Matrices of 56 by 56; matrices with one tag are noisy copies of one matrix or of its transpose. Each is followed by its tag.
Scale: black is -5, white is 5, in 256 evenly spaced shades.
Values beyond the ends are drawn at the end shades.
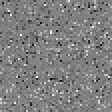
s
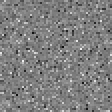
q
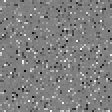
q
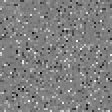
q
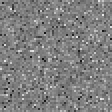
s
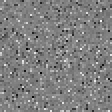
q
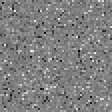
s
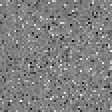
q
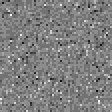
s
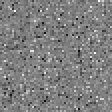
s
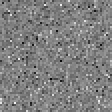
s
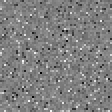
q
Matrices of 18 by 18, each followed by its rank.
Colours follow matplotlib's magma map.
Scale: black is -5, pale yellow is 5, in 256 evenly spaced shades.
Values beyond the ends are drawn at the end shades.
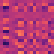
two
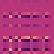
one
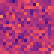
full rank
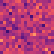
full rank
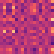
two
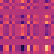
one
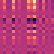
one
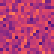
full rank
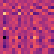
two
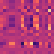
two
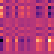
one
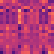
two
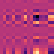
one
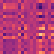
two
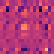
two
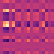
one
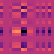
one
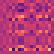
two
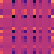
one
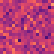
full rank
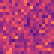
full rank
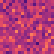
full rank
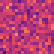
full rank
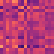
two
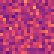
full rank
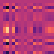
one
